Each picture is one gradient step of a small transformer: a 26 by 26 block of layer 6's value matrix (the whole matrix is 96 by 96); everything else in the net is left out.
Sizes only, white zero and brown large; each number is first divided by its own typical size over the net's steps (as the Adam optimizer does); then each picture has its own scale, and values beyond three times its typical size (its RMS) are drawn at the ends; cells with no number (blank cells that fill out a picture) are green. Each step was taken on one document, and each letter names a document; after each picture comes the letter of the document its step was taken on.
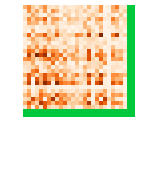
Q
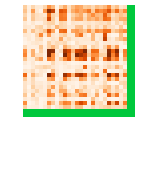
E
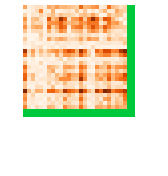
E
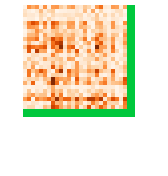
Q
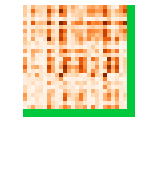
E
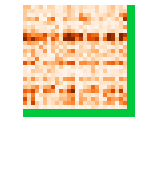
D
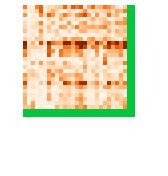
E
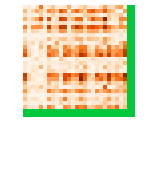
E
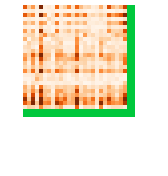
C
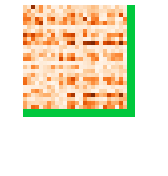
D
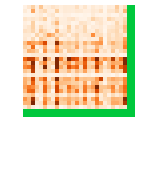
C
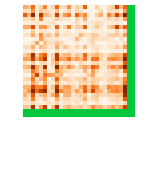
C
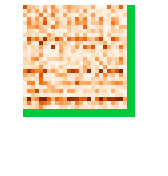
Q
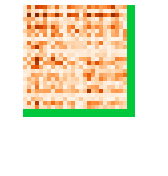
Q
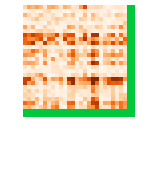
D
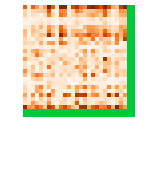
E
